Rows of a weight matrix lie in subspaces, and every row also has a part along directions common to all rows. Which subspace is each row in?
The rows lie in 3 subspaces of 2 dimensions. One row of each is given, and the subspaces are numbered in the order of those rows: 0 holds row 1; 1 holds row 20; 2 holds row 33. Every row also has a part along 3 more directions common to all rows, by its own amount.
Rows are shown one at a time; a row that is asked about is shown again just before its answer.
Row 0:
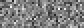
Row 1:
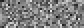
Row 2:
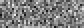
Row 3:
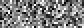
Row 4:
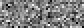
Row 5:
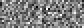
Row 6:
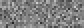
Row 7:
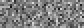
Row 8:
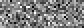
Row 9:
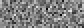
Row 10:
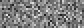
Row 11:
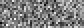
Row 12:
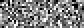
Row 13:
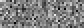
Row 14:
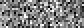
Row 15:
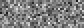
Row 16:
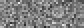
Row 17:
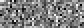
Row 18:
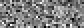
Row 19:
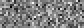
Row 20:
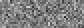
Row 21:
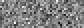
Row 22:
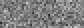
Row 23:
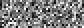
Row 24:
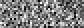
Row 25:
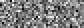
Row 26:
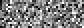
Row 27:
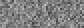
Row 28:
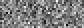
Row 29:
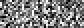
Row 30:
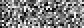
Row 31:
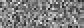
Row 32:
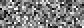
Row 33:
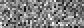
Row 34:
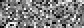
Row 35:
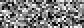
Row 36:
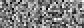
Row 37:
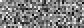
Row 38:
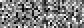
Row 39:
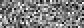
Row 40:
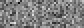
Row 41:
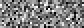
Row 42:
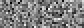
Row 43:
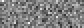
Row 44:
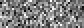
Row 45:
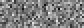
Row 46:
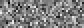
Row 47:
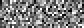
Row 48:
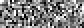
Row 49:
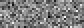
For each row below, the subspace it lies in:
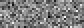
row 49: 2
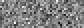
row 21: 0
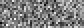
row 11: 2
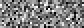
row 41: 2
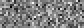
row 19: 1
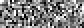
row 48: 2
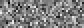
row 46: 1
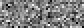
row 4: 2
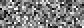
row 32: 2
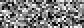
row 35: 2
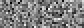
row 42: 0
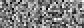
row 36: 0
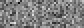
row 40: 0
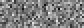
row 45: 1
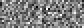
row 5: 0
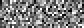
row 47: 0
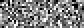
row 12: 0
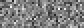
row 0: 1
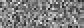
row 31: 0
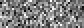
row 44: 2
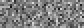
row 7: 1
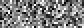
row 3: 0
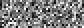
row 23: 1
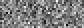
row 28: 0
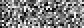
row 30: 2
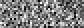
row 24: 2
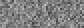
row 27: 1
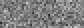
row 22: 2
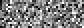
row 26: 2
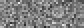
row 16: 0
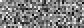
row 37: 1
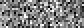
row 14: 2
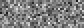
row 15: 1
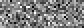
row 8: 1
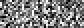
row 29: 2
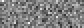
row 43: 0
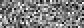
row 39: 1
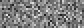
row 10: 1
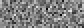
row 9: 0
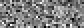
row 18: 0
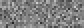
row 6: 2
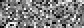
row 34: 0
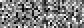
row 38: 1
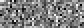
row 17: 1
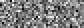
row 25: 0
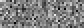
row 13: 1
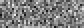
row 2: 2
